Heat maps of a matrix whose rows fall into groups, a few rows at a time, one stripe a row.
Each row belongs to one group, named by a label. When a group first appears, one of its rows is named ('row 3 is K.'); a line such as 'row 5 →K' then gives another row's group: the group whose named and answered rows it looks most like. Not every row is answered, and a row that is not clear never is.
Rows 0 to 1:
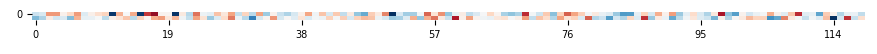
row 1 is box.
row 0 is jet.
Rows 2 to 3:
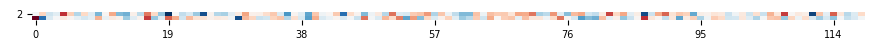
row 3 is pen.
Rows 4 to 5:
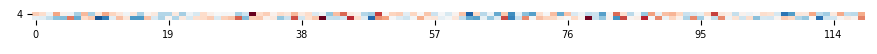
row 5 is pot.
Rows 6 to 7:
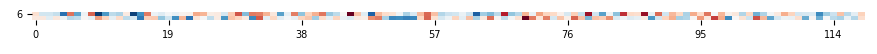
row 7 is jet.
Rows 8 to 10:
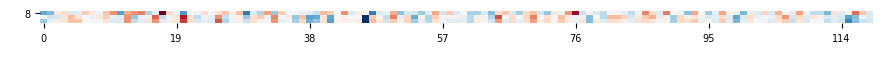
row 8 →jet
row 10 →pen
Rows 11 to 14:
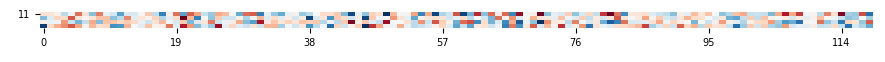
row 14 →pen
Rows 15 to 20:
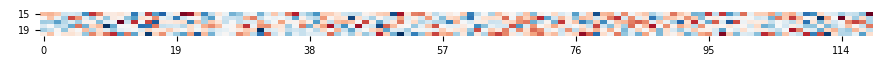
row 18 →pot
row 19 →box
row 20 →jet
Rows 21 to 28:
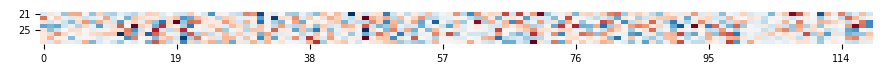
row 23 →box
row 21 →box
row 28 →jet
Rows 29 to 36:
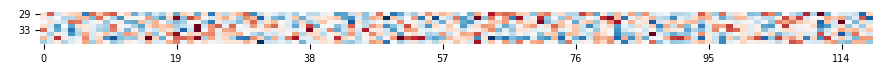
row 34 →box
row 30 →box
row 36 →box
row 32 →pen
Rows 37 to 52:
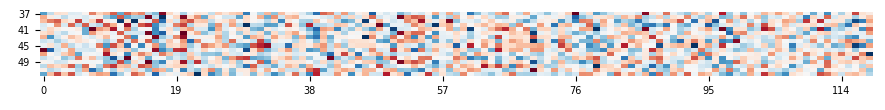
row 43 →pen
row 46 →pen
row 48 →pot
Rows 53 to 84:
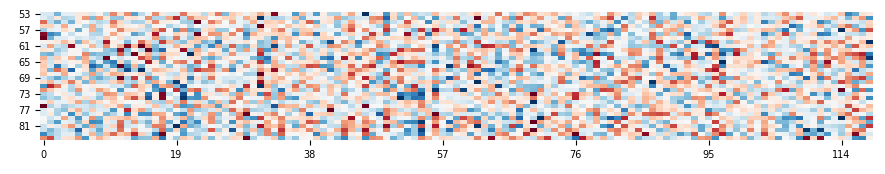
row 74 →jet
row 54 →box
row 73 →jet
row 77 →pot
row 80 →jet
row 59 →pen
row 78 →pot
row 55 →pen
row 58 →pen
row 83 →jet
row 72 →box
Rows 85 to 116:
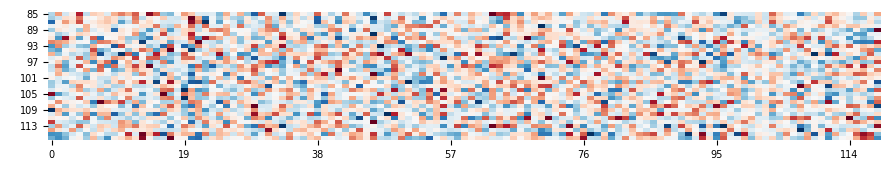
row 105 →pen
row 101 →jet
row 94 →jet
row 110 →pot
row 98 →pot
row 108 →pot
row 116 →jet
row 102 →jet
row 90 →pen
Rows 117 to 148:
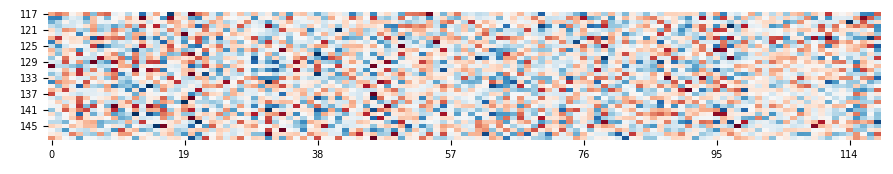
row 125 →jet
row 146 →pen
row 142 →pot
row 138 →pen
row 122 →box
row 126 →pot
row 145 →jet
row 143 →pen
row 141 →pen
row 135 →pot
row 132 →pen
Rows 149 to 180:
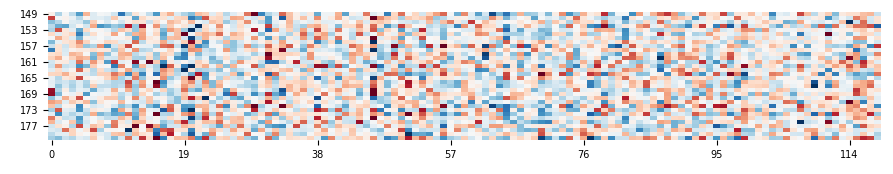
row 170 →pen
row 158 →pen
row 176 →box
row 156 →pen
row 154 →box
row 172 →pot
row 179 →jet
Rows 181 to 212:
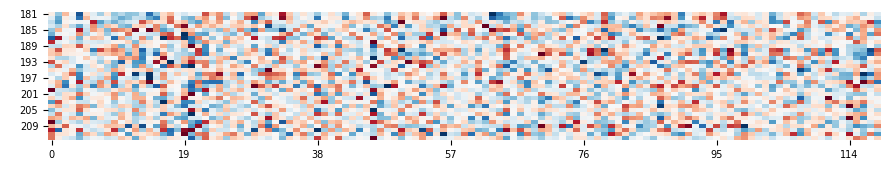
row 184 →box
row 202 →box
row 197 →pot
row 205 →pen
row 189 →pen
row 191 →jet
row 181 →pot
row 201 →pen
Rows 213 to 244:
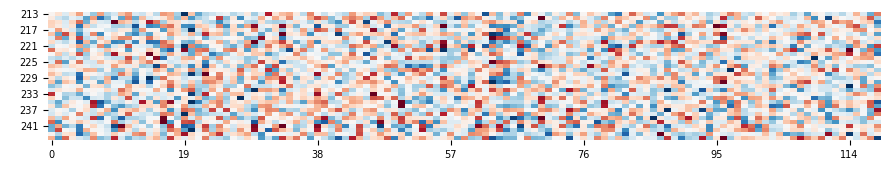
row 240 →pen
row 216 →pot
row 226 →jet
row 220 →pot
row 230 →pot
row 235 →jet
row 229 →pot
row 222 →box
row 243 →box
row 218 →pot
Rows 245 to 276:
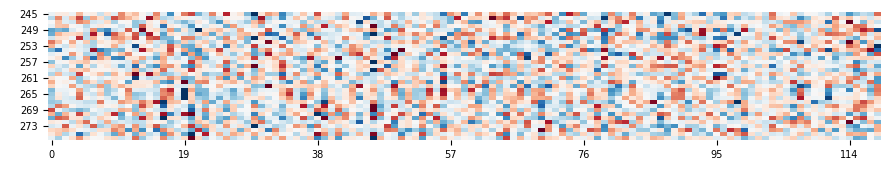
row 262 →box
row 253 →pot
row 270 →pen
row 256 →pot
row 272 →box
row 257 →pen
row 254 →jet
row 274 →jet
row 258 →pot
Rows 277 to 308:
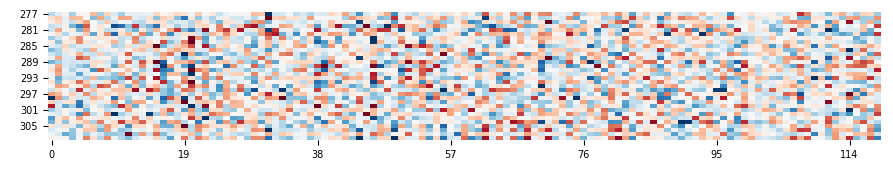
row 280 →pot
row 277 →box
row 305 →box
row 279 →box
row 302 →pot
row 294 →pen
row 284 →pen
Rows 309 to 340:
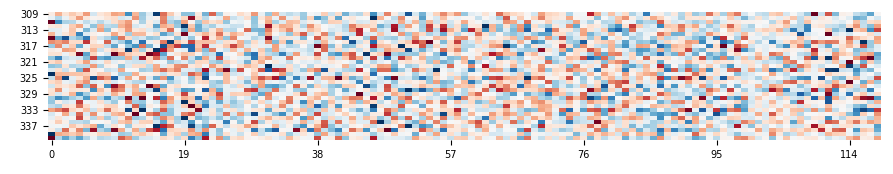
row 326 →box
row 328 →jet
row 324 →pen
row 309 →jet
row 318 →jet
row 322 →box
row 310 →pen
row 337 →jet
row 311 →pen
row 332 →pen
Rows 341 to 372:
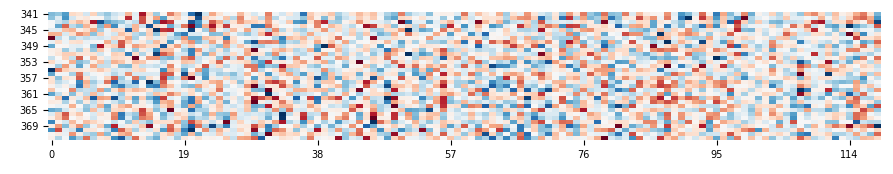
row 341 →jet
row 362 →pot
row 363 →pot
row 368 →pen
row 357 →pen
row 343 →jet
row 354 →pot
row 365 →jet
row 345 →jet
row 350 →pot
